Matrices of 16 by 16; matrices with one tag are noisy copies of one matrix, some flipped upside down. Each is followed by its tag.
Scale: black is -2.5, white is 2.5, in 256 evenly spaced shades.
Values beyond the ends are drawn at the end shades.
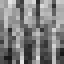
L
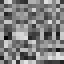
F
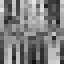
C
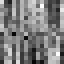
C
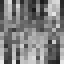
C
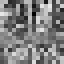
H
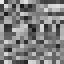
F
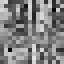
H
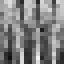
L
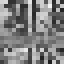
H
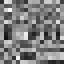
F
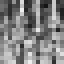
L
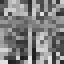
H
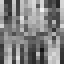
C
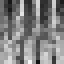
L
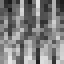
L
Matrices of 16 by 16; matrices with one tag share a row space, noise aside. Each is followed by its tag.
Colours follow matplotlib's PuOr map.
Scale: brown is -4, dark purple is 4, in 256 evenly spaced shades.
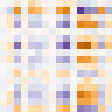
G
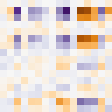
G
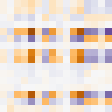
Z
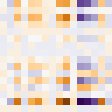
G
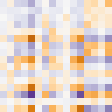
Z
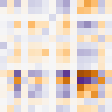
G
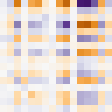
G
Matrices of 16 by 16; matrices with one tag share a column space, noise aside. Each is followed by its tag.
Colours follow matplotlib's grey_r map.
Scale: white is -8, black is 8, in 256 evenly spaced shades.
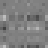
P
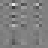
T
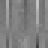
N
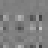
P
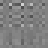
T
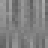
N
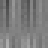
N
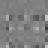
P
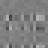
P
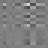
T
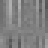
N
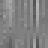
N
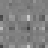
P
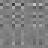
T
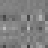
P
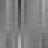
N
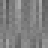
N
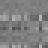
P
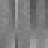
N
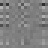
T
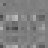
P
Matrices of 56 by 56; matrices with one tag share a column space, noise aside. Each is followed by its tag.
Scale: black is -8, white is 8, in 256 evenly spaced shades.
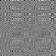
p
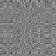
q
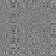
q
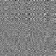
p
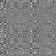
q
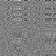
p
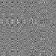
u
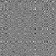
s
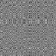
u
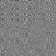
p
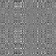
q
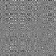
p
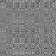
q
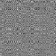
s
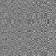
u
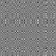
u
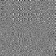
p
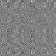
q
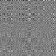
p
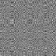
u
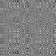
q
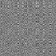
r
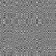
u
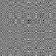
u
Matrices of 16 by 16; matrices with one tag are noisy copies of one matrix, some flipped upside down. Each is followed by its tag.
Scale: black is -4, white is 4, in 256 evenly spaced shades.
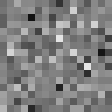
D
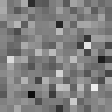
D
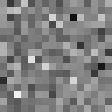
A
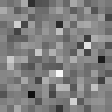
D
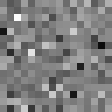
A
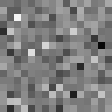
A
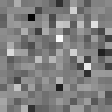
D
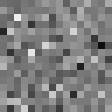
A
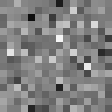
D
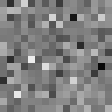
A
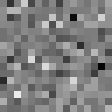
A
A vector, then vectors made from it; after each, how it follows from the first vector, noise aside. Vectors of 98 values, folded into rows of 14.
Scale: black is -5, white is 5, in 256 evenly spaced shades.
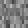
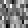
scaled up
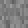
shrunk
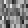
scaled up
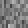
sign-scrambled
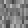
copied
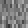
sign-scrambled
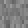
shrunk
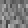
sign-scrambled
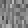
sign-scrambled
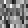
scaled up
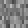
copied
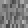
sign-scrambled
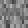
copied
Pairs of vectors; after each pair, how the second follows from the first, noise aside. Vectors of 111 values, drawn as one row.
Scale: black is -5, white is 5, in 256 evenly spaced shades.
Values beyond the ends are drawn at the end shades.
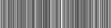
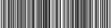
scaled up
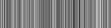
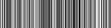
scaled up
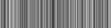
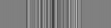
partly zeroed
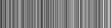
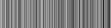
negated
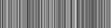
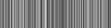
wrapped around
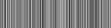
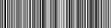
scaled up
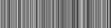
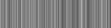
shrunk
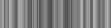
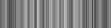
wrapped around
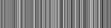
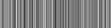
wrapped around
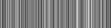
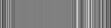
partly zeroed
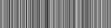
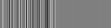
partly zeroed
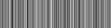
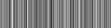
negated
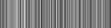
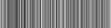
negated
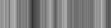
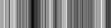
scaled up
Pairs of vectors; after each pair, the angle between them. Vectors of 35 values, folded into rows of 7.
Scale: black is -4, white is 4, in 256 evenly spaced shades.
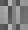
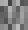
nearly opposite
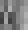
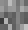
partly aligned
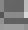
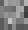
partly opposed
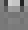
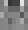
nearly opposite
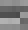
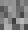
orthogonal
